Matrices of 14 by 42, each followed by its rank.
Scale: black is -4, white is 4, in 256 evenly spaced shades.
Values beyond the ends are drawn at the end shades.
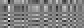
one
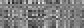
two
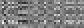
two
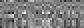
three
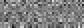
three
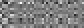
two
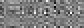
three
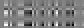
one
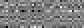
three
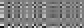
one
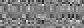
three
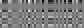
one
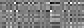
two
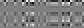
one
